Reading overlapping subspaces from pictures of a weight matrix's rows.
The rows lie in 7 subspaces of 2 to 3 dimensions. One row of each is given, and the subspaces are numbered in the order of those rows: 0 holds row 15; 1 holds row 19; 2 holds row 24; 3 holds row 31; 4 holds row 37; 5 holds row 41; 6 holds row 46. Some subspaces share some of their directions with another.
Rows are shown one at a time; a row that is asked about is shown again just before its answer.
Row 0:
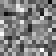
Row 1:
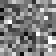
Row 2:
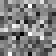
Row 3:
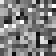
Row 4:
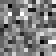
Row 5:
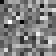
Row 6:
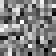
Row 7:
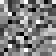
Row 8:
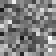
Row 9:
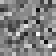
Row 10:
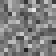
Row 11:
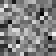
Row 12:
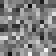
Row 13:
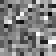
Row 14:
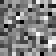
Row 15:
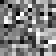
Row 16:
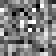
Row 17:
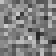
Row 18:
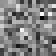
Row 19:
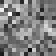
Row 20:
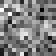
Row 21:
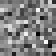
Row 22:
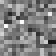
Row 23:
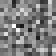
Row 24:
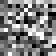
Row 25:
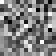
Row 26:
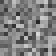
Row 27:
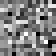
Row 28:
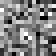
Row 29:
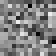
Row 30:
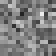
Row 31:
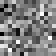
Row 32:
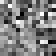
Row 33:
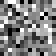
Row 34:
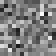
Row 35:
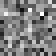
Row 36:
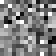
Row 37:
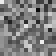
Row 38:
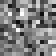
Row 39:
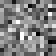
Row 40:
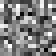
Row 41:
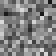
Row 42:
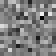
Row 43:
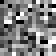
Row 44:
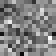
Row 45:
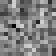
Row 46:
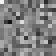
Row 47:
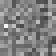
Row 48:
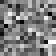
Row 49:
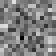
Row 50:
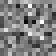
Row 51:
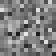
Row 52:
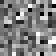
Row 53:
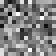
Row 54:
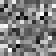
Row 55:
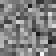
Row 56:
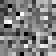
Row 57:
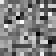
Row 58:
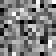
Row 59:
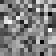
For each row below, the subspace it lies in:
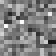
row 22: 5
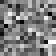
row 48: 5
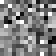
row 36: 4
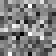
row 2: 2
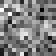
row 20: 1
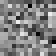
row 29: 2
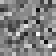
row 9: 4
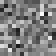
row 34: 3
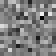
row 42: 1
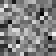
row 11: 3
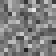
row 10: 6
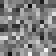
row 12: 2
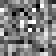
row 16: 0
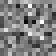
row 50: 2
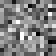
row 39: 3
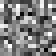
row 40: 2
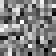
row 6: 2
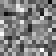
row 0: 5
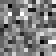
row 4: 6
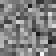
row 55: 2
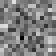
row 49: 3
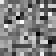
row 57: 6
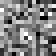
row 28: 1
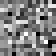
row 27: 4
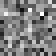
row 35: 5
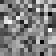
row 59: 4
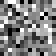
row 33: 1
